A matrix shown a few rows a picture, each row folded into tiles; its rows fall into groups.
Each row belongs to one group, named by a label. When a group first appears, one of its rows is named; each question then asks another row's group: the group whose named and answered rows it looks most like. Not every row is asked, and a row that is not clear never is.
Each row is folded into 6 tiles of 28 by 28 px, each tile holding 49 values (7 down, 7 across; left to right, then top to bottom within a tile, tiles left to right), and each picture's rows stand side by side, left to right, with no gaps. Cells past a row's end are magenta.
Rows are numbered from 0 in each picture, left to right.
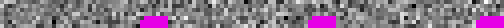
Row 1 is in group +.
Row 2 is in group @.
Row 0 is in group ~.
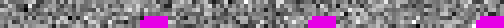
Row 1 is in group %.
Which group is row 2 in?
@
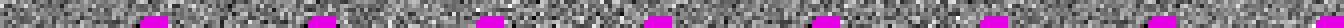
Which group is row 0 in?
~
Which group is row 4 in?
~
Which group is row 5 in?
%
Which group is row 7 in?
@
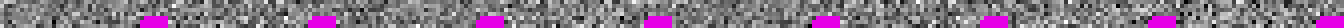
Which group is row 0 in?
~
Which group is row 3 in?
+
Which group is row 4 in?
~
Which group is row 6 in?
+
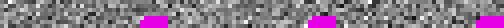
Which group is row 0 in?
%
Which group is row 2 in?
+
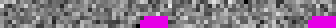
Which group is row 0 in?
~
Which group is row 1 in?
+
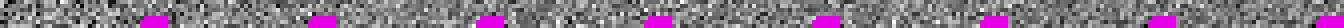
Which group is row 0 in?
+
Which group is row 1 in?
+
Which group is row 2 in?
@
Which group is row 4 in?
%
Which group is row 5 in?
@
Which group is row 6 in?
~
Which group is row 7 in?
~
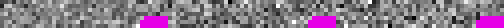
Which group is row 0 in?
@
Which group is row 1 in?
%
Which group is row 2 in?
+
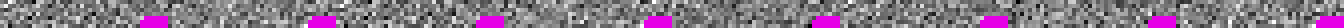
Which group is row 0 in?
%
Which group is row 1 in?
@
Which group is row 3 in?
@
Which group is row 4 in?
~
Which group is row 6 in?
+
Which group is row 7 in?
@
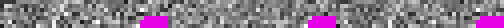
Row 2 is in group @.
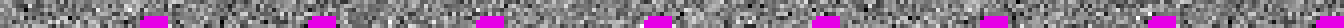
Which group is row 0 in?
+
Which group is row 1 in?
~
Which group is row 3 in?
@
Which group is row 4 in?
@
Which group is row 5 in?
+
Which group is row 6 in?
+
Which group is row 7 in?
~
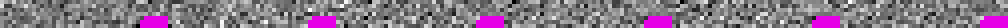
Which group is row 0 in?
~
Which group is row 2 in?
%
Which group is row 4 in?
+
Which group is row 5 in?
%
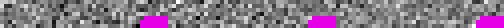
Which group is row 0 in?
~
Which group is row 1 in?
%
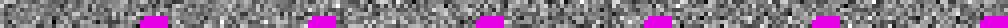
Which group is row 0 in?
~
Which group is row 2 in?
+
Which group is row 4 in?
%
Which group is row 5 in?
+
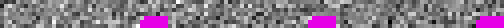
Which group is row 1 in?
%
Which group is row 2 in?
~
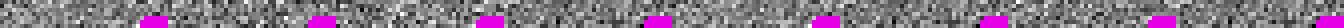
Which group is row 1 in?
%
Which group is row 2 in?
@
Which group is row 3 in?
~
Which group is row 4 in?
@
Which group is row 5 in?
~
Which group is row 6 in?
%
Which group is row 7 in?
~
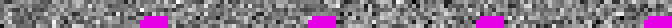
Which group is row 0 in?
@
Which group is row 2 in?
+
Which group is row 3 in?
+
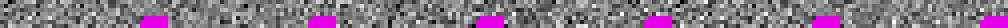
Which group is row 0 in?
+
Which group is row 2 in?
~
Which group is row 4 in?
+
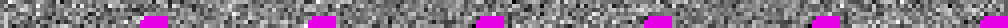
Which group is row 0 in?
%
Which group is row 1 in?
@
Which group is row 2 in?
~
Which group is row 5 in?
+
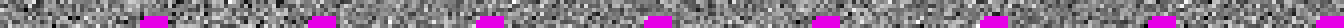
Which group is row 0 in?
+
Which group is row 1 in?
+
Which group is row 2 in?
@
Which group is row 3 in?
%
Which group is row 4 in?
+
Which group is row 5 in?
@
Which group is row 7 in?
%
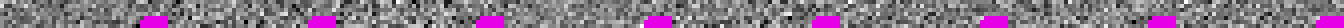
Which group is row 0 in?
~
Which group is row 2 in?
+
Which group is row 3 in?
@
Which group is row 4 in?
+
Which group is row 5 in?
%
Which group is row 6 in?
+
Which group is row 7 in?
%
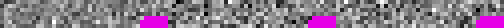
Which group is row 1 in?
+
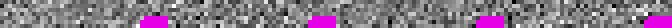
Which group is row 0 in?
@
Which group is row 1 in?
%
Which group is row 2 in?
~
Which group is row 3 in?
+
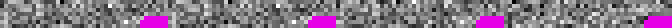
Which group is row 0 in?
%
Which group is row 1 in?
%
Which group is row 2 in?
%
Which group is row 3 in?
+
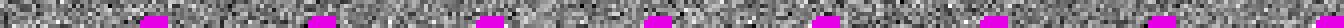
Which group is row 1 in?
~
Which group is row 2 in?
@
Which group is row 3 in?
@
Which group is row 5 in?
%
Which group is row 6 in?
~
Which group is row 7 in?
@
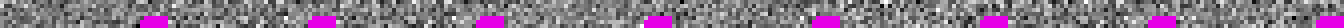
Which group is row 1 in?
%
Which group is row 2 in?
%
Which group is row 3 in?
@
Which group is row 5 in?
+
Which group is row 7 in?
+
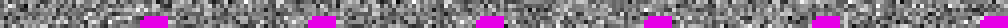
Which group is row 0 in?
+
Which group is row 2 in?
%
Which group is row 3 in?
@
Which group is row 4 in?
+
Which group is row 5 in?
%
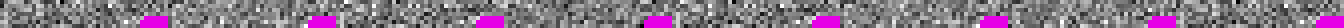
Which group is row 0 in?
%
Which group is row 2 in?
%
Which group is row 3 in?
~
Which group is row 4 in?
%
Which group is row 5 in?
@
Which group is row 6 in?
@
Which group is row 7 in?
%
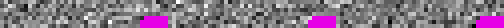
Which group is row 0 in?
+
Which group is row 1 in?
%
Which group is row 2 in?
~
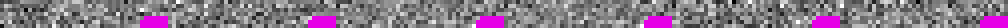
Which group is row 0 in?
@
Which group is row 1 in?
%
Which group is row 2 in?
@
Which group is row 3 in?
@
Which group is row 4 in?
%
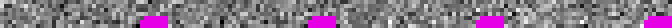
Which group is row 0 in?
~
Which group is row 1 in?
~
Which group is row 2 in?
@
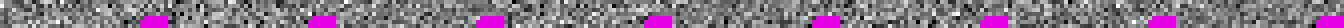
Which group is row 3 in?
+
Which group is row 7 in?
~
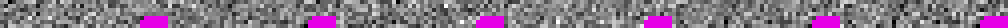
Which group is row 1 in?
~
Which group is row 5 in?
~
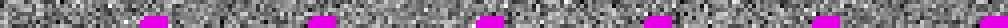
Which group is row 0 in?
%
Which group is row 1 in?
~
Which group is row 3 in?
+
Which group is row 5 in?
~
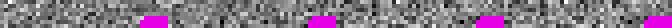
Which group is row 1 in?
~
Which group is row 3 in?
+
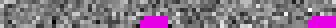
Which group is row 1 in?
@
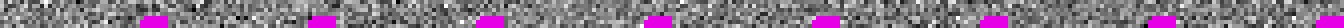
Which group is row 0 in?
+
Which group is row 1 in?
+
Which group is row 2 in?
%
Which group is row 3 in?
@
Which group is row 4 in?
%
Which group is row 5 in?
%
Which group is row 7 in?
%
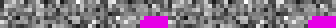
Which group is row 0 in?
%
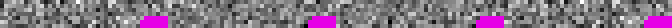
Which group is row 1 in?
~
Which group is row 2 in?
~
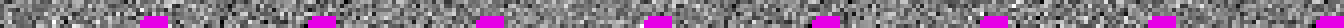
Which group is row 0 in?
@
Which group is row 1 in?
~
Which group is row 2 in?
+
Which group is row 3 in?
@
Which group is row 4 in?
~
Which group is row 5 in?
+
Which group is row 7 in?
~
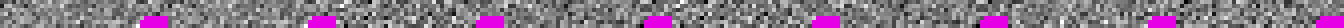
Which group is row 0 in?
@
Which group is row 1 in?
@
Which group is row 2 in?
%
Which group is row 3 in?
~
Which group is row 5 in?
~
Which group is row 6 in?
@
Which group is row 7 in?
+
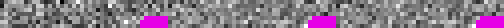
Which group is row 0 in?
%
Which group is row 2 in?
@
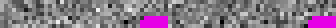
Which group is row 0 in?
+
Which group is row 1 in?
~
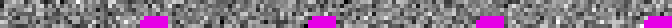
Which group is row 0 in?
%
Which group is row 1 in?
~
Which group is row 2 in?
+
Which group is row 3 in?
@
